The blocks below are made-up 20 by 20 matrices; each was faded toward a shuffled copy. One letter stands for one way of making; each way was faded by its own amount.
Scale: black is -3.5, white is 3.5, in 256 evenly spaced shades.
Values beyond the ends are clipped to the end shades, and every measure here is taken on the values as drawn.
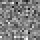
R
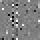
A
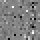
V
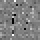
V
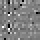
A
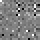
A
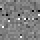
V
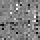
V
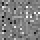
V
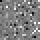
V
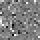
V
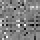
A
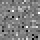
V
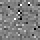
V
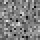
R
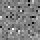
V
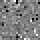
V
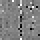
A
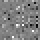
A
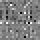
A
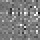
A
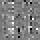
A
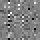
A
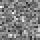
R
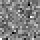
R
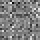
A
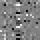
A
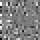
A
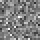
R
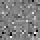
V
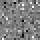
V
